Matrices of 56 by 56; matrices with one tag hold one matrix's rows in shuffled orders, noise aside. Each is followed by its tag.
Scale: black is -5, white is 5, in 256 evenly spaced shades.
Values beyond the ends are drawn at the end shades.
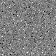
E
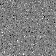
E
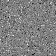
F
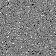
F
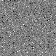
E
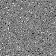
F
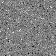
F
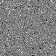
F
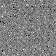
E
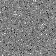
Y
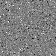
F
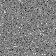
Y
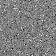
Y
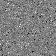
F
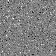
F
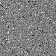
F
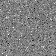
F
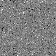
E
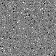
E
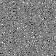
E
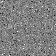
E
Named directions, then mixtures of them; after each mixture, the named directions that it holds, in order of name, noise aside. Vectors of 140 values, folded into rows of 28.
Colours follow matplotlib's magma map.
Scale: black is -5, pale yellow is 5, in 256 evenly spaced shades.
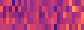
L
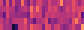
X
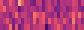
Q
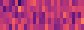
L, Q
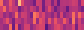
Q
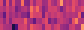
X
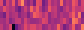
Q, X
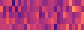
L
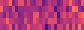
L, Q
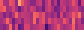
Q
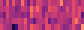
X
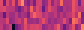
Q, X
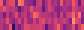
Q, X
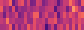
L, Q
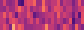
Q, X
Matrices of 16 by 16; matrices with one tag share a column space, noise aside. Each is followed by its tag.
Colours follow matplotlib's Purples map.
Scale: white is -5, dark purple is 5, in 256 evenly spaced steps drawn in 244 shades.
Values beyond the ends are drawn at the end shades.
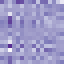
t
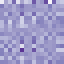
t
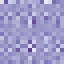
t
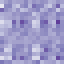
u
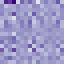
t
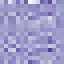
t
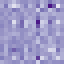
u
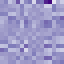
t
